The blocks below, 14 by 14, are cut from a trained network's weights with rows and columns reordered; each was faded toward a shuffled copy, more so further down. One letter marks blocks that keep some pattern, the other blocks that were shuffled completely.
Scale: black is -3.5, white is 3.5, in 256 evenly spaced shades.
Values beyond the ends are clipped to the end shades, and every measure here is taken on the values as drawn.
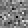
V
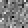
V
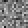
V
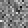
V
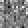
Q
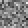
V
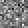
V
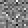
Q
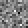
V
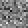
V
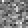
V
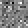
Q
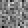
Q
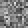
Q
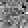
V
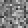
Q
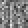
Q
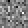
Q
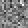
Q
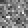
V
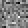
Q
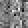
Q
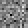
Q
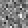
Q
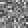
Q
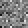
V
